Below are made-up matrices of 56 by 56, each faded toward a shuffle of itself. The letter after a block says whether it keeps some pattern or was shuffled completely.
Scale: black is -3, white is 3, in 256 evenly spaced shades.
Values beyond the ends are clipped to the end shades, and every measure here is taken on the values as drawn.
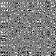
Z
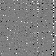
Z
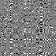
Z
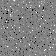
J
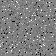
J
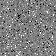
J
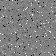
J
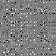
Z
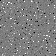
J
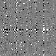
Z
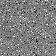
J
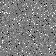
J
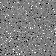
J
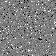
J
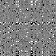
Z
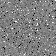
J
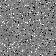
J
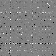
Z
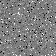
J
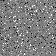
J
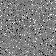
J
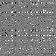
Z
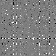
Z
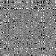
Z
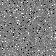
J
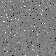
J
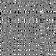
Z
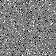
J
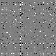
Z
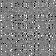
Z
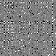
Z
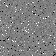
J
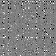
Z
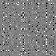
Z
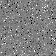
J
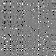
Z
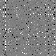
Z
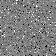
J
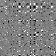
Z
